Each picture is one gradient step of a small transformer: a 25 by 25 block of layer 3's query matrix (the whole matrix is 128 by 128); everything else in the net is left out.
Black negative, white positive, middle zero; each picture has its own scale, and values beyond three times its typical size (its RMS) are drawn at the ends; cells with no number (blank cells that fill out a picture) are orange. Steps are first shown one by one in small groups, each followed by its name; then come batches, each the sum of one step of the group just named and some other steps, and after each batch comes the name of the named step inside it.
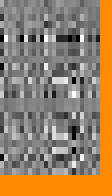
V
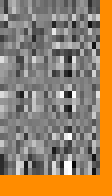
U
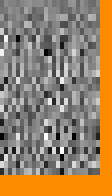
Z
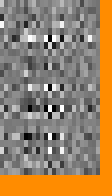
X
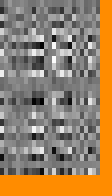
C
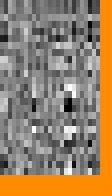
U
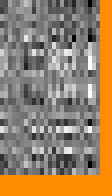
C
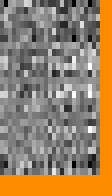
U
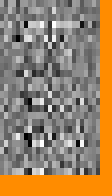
X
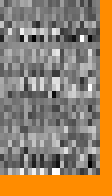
V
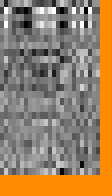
Z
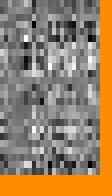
C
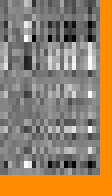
Z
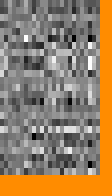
C
